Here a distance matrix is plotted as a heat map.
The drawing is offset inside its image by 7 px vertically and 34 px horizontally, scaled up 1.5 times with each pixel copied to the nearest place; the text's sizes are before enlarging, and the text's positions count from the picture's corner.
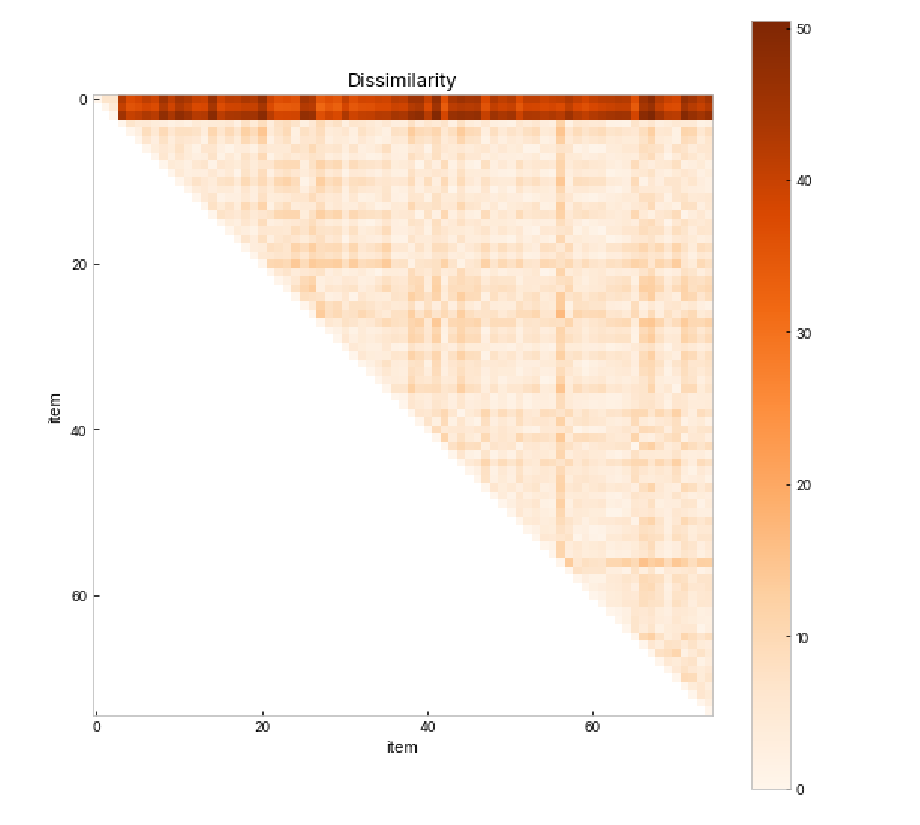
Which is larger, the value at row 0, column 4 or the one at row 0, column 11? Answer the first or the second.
the second
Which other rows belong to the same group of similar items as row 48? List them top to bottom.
3, 4, 5, 6, 7, 8, 9, 10, 11, 12, 13, 14, 15, 16, 17, 18, 19, 20, 21, 22, 23, 24, 25, 26, 27, 28, 29, 30, 31, 32, 33, 34, 35, 36, 37, 38, 39, 40, 41, 42, 43, 44, 45, 46, 47, 49, 50, 51, 52, 53, 54, 55, 56, 57, 58, 59, 60, 61, 62, 63, 64, 65, 66, 67, 68, 69, 70, 71, 72, 73, 74
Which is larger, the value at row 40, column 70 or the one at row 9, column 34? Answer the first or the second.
the first
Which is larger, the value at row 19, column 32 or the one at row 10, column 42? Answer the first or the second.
the second
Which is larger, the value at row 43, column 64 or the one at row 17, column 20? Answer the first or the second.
the second
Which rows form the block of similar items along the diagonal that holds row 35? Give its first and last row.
3 to 74
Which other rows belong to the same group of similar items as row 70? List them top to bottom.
3, 4, 5, 6, 7, 8, 9, 10, 11, 12, 13, 14, 15, 16, 17, 18, 19, 20, 21, 22, 23, 24, 25, 26, 27, 28, 29, 30, 31, 32, 33, 34, 35, 36, 37, 38, 39, 40, 41, 42, 43, 44, 45, 46, 47, 48, 49, 50, 51, 52, 53, 54, 55, 56, 57, 58, 59, 60, 61, 62, 63, 64, 65, 66, 67, 68, 69, 71, 72, 73, 74
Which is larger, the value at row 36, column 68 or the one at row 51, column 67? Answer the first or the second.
the second
